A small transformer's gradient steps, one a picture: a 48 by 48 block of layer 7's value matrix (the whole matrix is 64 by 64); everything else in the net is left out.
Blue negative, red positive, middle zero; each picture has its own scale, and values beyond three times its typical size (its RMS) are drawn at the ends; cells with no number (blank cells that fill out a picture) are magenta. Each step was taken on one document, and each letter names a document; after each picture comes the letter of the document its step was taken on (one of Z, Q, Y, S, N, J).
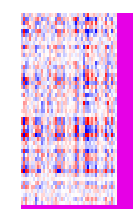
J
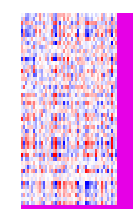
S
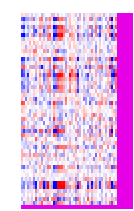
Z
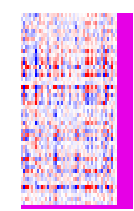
J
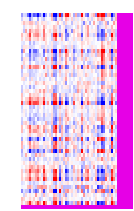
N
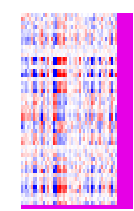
Z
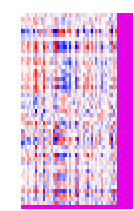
Z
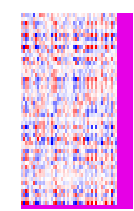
J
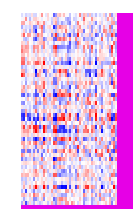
Z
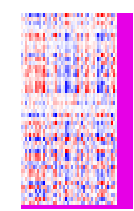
N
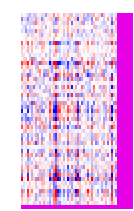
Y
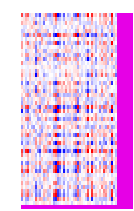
Y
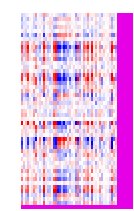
Z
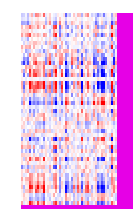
N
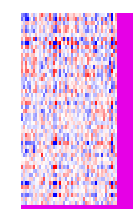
S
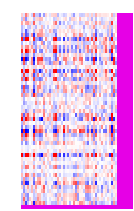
S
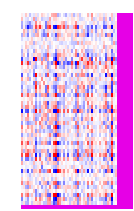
Y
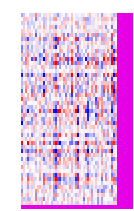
Y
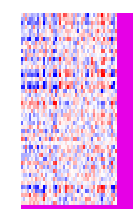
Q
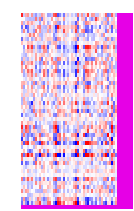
Y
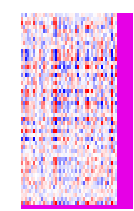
S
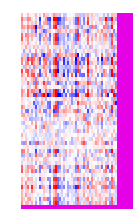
Y
